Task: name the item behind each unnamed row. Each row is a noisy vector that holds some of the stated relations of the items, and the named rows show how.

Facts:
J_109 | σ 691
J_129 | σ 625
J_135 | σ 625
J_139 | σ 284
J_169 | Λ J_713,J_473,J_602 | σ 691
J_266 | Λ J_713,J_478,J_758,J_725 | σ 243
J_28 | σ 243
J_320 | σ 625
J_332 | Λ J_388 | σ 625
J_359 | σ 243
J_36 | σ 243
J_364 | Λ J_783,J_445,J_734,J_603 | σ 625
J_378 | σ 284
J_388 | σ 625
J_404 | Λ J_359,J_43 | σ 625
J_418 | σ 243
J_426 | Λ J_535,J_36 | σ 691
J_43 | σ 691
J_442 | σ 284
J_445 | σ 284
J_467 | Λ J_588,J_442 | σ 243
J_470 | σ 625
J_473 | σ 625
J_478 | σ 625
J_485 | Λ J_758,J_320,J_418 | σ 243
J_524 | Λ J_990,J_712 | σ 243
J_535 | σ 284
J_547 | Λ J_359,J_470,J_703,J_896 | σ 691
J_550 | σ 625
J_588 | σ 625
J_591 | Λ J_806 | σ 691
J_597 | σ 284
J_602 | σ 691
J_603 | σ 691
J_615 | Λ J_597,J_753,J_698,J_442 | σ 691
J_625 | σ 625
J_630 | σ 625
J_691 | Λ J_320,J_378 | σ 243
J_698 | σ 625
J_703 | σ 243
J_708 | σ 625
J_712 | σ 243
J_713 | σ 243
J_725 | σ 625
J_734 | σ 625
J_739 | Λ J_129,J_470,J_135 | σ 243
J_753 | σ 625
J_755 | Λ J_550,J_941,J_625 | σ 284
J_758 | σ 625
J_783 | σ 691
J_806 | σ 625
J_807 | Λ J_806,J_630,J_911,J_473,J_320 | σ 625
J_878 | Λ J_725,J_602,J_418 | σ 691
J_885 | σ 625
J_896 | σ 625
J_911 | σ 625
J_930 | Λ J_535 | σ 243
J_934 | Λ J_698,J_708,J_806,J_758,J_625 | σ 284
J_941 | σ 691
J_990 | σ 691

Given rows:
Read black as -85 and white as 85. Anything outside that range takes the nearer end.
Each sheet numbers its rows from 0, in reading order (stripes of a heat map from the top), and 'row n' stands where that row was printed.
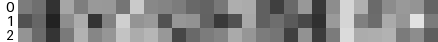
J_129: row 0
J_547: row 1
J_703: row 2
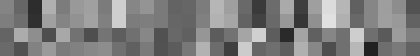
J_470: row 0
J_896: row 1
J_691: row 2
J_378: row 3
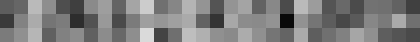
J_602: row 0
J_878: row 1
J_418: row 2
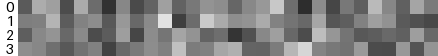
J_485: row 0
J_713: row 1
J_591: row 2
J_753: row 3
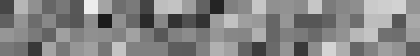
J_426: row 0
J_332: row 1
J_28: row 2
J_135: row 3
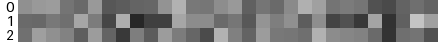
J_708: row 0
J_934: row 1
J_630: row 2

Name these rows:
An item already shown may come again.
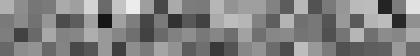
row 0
J_712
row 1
J_388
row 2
J_139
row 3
J_591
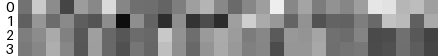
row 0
J_930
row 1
J_332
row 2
J_758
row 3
J_758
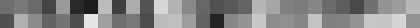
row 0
J_615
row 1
J_426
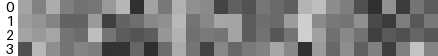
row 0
J_941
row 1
J_698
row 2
J_625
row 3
J_807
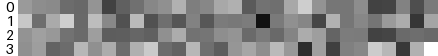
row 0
J_698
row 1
J_734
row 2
J_708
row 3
J_524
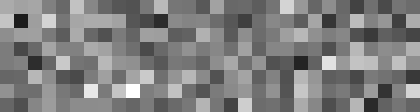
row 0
J_550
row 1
J_445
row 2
J_806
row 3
J_139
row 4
J_739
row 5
J_602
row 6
J_990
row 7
J_378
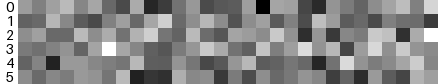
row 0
J_364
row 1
J_602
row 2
J_524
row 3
J_535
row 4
J_404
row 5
J_755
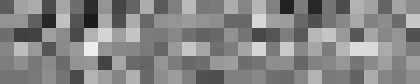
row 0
J_266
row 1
J_467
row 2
J_43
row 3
J_36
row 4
J_885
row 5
J_109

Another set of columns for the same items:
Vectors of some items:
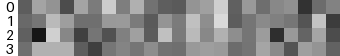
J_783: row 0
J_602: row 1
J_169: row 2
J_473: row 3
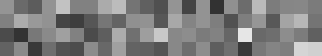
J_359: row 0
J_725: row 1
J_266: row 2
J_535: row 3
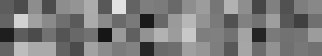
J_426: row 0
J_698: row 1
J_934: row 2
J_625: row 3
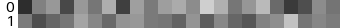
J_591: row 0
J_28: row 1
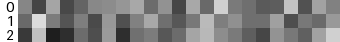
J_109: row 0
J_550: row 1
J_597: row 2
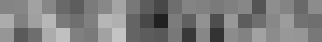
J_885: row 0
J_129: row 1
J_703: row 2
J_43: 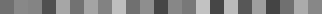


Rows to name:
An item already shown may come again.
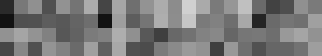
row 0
J_591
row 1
J_934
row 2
J_388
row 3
J_139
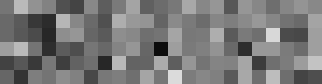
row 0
J_708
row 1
J_930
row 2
J_467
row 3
J_734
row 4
J_755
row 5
J_691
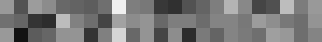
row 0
J_404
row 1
J_930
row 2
J_739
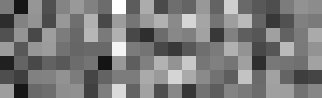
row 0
J_547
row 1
J_591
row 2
J_445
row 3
J_404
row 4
J_934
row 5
J_485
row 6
J_739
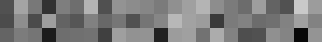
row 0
J_941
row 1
J_378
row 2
J_364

